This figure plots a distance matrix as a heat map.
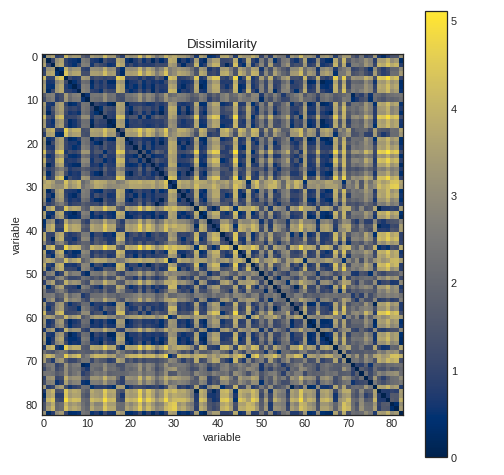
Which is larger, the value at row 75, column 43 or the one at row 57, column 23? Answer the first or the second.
the first
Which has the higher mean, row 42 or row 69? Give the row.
69
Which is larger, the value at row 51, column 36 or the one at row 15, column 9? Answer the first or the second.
the second
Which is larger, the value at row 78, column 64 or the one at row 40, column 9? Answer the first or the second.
the first
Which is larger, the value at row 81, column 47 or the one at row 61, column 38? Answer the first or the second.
the first
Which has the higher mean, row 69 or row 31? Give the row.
69
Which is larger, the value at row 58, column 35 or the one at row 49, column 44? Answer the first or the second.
the second
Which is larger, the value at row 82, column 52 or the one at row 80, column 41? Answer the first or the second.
the second
